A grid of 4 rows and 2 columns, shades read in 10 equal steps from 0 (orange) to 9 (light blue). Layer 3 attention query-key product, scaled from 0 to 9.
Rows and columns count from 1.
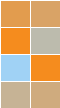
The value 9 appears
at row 3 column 1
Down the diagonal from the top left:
2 6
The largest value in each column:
9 6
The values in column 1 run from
0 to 9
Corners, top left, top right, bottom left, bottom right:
2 3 5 4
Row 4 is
5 4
